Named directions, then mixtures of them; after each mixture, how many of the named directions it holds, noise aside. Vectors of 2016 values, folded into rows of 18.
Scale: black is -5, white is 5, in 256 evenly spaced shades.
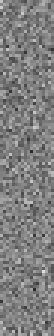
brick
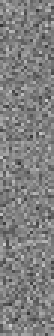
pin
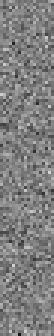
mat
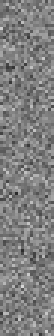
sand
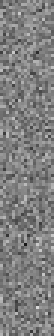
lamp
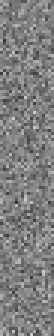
two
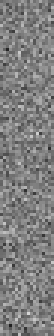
two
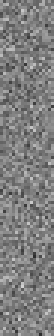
two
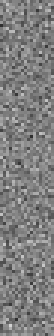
one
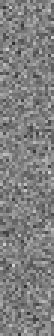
three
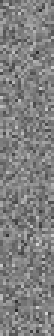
two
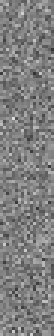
three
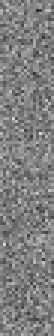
two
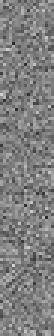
three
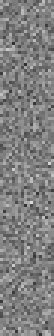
three
